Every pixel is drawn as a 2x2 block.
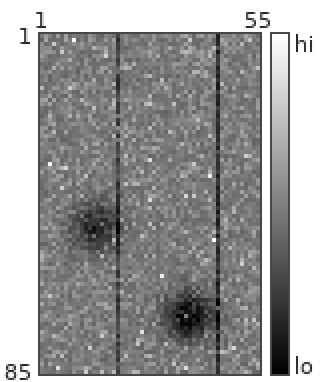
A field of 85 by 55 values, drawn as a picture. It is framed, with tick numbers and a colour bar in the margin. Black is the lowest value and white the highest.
Slope: none. Dips: two. Mirror symmetry: none. Odd lines: columns 20 and 45.
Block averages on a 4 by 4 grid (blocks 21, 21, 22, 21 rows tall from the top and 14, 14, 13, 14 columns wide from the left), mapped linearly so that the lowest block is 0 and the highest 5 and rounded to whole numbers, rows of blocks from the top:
5454 / 5454 / 3244 / 5403
